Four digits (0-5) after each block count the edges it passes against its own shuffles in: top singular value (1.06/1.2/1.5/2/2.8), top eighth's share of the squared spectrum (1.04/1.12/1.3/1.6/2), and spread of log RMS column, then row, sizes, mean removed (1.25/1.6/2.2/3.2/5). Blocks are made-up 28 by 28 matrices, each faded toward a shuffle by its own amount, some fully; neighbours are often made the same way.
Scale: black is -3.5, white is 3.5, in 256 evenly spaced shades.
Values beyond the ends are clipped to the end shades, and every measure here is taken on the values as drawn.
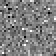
1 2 0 0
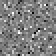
0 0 0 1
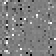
2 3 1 0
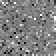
1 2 0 0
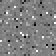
0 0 1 0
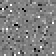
0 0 1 0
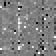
3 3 1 0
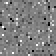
2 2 0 0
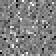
2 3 0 1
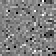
2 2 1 0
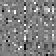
3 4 2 0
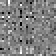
3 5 2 1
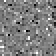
1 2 0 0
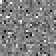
2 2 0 0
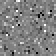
0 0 0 0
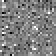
3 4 1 1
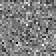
0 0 0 0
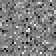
0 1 0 0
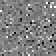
0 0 0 0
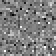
2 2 0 0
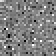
2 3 1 1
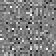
3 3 1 1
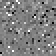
0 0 0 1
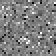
0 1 0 0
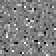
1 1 0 0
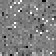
0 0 0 0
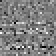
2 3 0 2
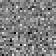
1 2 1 2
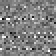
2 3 0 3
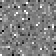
1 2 0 0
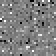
2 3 1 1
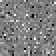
2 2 0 1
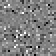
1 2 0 1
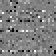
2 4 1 2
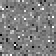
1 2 0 0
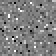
0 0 0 0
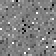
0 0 0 0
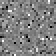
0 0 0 0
